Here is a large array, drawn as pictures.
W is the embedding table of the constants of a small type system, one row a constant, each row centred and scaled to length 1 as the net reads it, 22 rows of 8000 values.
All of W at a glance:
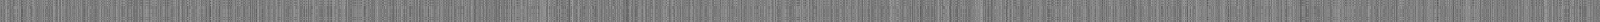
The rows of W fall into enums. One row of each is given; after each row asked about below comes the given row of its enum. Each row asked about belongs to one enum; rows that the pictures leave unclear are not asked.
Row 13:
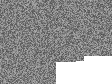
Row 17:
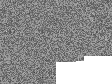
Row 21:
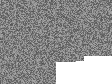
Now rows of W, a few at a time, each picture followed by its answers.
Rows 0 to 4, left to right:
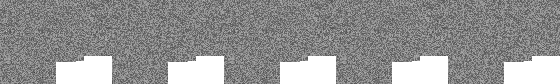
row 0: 17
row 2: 17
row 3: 17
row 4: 21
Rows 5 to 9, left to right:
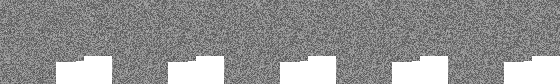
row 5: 17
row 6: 13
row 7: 13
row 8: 13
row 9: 21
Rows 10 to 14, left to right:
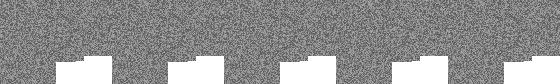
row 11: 21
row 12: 21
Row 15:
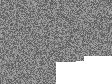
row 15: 21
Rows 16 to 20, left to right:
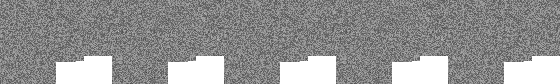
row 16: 21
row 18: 21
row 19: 17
